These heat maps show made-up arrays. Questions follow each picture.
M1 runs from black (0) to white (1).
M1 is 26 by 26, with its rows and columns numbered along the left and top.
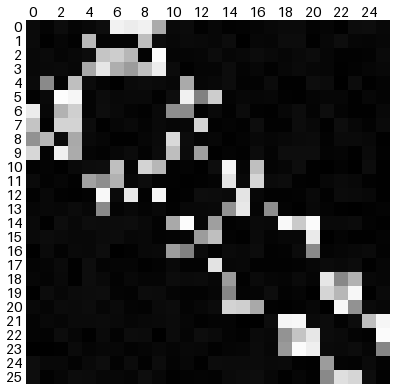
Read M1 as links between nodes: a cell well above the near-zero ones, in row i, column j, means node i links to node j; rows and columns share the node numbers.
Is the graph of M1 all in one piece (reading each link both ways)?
yes
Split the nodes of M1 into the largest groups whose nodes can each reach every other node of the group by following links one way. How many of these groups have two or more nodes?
1
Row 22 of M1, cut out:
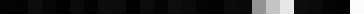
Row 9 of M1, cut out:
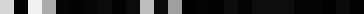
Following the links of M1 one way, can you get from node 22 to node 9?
yes
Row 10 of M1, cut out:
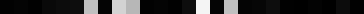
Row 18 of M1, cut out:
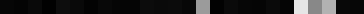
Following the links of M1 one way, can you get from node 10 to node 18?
yes
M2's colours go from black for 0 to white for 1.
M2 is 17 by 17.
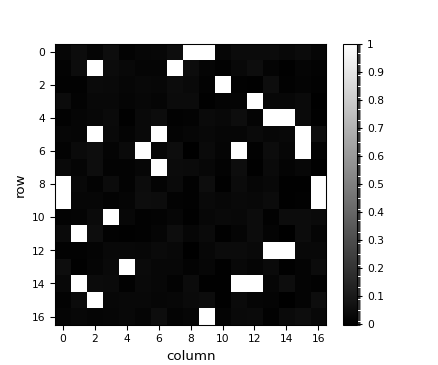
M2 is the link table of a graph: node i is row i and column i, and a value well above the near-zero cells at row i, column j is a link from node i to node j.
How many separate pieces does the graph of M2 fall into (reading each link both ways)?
2
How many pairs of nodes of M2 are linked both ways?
6
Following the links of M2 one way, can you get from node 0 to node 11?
no
